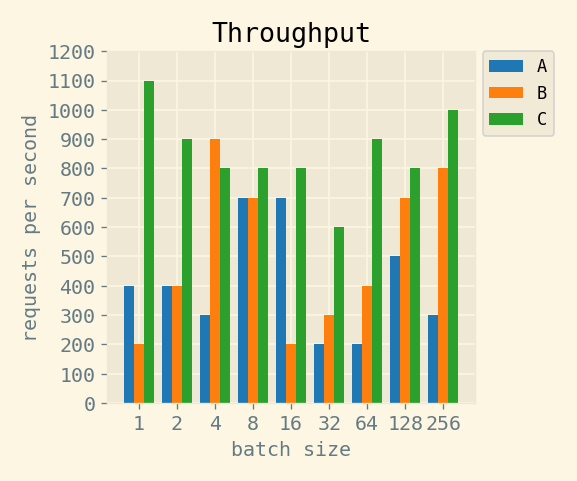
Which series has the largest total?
C
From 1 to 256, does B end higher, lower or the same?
higher
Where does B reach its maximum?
4
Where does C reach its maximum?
1
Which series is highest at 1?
C
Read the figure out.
Title: Throughput
x-axis: batch size, ticks 1 2 4 8 16 32 64 128 256
y-axis: requests per second, ticks 0 100 200 300 400 500 600 700 800 900 1000 1100 1200
Legend: A, B, C
Values:
A: 400 400 300 700 700 200 200 500 300
B: 200 400 900 700 200 300 400 700 800
C: 1100 900 800 800 800 600 900 800 1000
